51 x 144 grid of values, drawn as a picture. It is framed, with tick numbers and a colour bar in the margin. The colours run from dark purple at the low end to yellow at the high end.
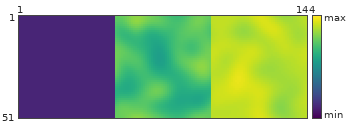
The table splits into one row of 3 panels. Panel 1,1: very low, flat. Panel 1,2: high, smooth. Panel 1,3: very high, smooth, faint in contrast.
